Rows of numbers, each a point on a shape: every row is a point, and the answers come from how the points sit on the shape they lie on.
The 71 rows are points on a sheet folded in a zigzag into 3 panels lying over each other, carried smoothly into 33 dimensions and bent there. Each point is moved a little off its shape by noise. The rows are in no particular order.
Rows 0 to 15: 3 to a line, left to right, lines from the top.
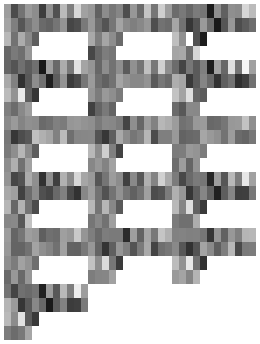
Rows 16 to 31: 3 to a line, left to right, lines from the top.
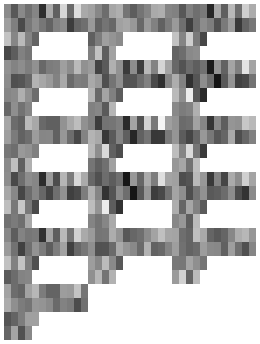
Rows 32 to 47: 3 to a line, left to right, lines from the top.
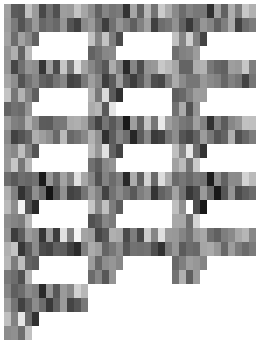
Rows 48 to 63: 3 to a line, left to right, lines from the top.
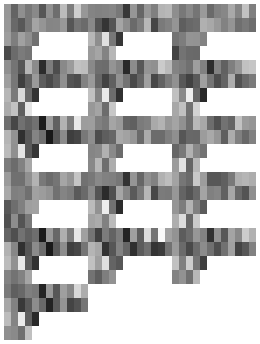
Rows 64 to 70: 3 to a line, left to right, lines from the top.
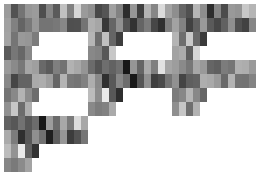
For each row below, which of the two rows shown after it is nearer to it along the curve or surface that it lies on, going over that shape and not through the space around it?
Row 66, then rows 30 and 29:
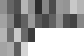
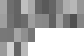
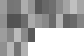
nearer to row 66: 30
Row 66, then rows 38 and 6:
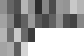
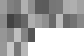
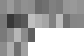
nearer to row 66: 38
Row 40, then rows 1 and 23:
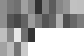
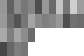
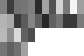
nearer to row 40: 23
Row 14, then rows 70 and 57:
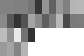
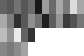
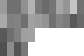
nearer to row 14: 70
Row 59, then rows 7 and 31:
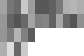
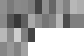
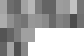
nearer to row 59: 31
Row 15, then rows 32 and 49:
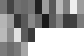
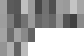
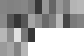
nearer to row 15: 49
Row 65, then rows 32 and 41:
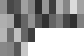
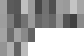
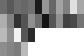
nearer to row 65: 32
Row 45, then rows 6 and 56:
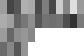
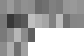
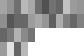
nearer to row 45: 56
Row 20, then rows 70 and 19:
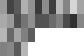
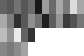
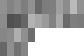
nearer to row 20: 70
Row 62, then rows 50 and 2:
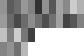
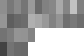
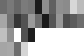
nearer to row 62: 2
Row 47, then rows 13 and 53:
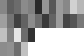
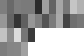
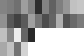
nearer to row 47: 53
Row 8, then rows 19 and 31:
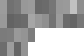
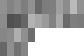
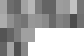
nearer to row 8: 31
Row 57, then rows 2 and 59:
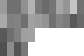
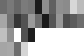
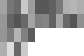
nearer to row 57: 59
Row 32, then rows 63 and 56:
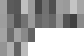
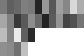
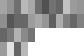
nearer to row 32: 56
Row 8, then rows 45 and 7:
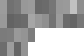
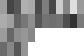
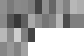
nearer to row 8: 45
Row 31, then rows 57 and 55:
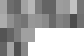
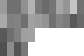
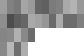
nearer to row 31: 57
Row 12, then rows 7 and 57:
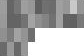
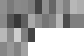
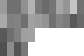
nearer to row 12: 57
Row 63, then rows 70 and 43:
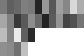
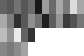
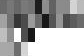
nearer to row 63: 43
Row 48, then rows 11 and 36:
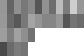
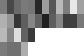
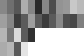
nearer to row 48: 11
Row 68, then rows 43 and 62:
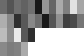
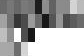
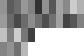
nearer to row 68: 43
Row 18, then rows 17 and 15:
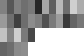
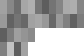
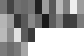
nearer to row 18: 15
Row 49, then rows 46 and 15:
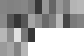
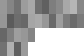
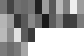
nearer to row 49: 15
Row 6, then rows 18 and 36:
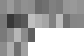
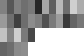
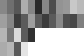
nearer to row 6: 18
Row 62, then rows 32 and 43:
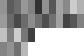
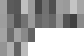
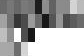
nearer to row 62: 43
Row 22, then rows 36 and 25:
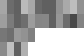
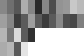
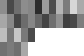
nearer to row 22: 36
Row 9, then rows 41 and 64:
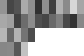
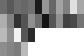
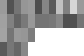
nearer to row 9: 64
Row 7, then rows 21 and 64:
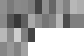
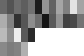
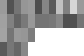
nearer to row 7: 21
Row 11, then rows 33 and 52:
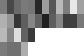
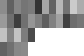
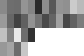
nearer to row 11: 52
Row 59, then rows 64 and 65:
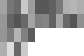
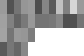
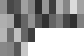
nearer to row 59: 65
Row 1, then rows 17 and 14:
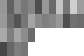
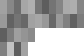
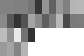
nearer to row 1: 14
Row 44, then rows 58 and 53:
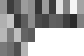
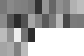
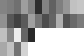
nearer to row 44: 53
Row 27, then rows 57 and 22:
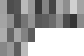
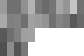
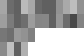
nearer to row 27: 22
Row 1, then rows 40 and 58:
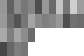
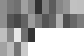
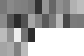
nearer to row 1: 58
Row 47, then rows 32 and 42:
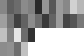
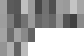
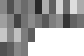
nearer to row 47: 42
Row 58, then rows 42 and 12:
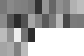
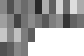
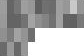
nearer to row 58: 42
